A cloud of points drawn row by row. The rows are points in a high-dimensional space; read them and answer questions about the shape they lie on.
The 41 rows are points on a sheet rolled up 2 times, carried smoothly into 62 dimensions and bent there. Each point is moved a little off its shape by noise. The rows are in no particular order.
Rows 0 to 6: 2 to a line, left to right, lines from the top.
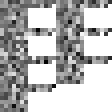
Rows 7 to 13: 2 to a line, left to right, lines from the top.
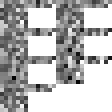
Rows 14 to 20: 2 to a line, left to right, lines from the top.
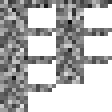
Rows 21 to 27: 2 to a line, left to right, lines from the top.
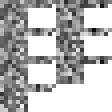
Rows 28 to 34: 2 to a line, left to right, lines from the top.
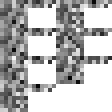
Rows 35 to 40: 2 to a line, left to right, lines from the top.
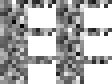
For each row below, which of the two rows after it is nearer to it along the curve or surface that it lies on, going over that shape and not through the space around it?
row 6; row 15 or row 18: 15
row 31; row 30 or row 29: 29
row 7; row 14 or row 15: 14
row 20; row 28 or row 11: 28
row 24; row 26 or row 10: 26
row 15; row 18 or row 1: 1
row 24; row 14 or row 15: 14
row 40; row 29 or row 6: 29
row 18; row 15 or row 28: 28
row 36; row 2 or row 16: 2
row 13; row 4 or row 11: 4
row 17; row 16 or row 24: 16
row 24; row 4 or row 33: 4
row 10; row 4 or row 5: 5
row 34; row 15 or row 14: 14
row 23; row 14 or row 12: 14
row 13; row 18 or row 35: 35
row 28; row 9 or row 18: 9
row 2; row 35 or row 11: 35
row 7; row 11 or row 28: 28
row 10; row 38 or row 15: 15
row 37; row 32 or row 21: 21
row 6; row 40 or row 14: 14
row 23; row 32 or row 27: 27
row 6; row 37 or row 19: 37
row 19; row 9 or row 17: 17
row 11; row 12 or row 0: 0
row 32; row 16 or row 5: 5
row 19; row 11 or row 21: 21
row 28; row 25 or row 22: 25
